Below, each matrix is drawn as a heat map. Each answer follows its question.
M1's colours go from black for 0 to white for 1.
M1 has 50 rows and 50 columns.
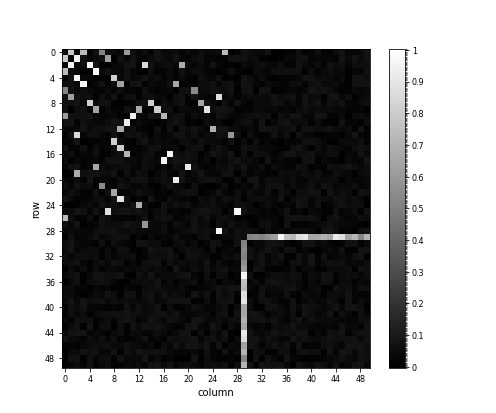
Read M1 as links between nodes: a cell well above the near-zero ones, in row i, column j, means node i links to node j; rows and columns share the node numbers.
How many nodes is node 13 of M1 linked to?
2
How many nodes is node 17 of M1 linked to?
1
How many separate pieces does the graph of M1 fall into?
2
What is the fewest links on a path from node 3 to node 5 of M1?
1
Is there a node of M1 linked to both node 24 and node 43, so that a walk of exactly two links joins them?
no
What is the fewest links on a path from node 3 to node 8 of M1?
5
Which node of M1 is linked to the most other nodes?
node 29
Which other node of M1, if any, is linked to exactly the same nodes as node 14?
node 22
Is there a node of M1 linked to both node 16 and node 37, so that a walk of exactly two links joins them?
no
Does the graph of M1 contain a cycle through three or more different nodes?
no
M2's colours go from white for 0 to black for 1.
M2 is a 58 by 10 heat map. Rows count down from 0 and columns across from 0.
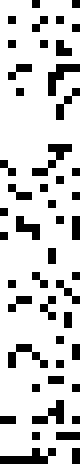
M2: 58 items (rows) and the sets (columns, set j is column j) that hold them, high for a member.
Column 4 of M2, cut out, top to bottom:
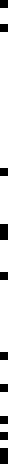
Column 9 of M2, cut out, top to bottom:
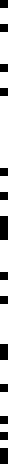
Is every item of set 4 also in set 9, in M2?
yes
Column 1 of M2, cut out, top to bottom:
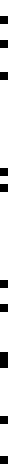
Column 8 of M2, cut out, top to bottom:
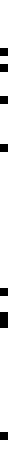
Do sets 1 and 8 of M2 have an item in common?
no
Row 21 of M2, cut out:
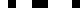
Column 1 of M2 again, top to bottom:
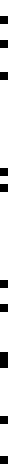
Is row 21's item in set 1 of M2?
yes
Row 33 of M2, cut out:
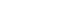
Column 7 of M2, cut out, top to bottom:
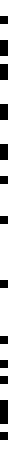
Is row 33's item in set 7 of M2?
no
